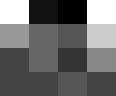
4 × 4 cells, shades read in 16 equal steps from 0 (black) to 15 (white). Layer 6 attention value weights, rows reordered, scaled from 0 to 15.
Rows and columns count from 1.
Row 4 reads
4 4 5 4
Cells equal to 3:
1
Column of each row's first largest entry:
1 4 4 3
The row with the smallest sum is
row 4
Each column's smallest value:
4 1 0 4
